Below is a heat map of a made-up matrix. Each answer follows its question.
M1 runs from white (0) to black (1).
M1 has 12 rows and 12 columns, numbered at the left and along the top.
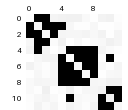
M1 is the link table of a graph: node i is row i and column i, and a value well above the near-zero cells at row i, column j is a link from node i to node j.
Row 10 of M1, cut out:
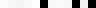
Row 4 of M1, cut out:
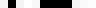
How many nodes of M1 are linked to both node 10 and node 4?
1
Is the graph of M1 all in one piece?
yes
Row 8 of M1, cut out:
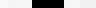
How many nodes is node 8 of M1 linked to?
4
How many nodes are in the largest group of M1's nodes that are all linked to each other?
5
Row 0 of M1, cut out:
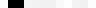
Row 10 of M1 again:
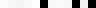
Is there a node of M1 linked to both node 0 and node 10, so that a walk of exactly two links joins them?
no
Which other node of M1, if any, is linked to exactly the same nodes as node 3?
node 0
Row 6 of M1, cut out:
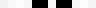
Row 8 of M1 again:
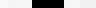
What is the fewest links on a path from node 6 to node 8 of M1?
1
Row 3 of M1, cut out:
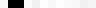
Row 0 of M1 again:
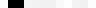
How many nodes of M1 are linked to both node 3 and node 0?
2
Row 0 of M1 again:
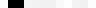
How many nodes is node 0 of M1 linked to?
2
